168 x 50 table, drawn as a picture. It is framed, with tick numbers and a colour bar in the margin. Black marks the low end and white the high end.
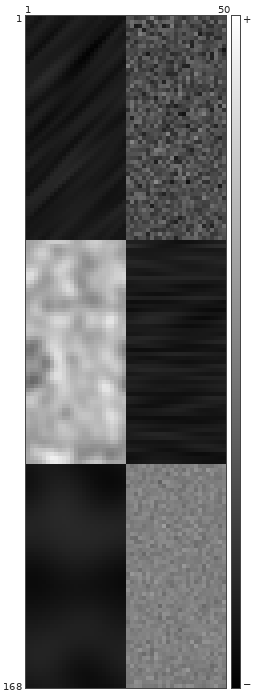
The table splits into 3 rows of 2 panels. Panel 1,1: very low, slanting up to the right, faint in contrast. Panel 1,2: low, fine-grained. Panel 2,1: high, blotchy. Panel 2,2: very low, streaked across, faint in contrast. Panel 3,1: very low, smooth, faint in contrast. Panel 3,2: middling, fine-grained, faint in contrast.
